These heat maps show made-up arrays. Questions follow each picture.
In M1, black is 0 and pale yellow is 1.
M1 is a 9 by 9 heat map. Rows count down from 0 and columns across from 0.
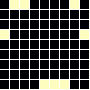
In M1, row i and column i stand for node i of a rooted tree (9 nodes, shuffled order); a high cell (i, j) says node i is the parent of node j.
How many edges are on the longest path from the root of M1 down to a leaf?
2
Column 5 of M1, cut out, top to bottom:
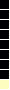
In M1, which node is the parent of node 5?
8
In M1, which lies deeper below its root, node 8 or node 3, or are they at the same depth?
node 8
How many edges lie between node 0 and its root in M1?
1
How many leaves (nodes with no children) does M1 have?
6
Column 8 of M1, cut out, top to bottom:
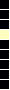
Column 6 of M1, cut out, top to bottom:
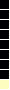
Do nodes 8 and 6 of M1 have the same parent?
no
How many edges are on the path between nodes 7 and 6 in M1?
4
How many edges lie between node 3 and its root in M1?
0
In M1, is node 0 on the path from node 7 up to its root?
yes
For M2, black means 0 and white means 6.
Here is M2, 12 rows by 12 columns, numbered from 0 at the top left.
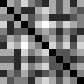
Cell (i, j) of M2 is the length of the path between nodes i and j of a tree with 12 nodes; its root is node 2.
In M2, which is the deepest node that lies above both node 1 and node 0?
8
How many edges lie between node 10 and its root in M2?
2
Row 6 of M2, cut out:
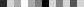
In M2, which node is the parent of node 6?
0
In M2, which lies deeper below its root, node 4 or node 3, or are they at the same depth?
node 3
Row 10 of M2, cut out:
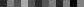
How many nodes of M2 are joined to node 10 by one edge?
3
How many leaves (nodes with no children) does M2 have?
6
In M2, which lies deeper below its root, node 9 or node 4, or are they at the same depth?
node 4
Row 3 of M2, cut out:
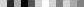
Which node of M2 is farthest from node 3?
6
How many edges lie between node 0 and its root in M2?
3
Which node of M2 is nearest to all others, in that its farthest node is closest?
8
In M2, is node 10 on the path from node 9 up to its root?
no
